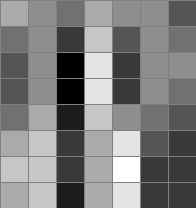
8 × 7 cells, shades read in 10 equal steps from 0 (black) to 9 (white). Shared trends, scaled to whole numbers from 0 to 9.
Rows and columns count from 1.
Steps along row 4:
up down up down up down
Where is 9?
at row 7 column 5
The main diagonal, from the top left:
6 5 0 8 5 3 2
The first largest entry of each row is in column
1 4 4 4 4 5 5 5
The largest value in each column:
7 7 4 8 9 5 5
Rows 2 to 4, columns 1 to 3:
4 5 2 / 3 5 0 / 3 5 0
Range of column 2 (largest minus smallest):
2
